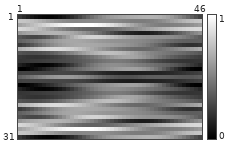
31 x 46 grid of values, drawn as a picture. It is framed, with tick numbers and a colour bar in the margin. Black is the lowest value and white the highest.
It is mirror symmetric from top to bottom. The middle left is the ninth with the lowest average. There is no overall slope. Streaks run across, left to right.
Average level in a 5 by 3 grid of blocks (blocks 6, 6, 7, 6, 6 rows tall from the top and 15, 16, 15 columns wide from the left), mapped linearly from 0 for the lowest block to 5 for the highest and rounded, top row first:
555 / 352 / 031 / 352 / 555
